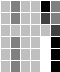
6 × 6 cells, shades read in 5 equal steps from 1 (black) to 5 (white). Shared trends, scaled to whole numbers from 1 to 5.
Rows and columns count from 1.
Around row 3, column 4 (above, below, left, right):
4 4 4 4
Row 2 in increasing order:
2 3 3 4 4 4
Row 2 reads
4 3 4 4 2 3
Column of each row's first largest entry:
1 1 1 5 5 5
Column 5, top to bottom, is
1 2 4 5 5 5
